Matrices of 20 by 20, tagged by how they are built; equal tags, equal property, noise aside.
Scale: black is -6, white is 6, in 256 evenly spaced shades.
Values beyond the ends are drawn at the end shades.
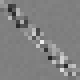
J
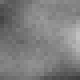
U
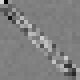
J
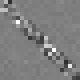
J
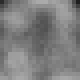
U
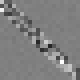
J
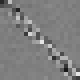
J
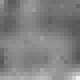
U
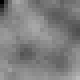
U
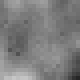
U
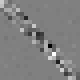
J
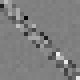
J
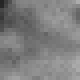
U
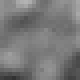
U
